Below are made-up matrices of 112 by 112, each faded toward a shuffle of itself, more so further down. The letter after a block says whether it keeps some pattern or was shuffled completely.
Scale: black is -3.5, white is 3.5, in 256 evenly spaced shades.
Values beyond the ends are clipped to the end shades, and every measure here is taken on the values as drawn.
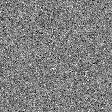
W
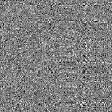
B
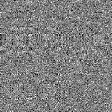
B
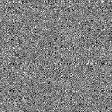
B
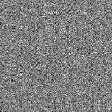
B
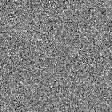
W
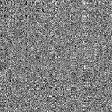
B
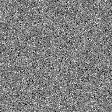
W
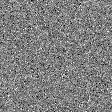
W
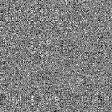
B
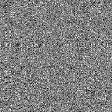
B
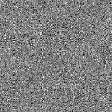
B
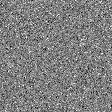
W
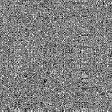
B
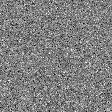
W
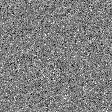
W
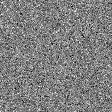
W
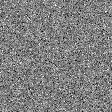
W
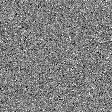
W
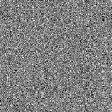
B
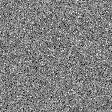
W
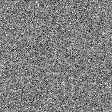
W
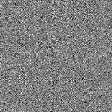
B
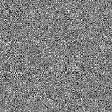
B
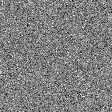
W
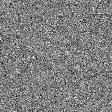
W
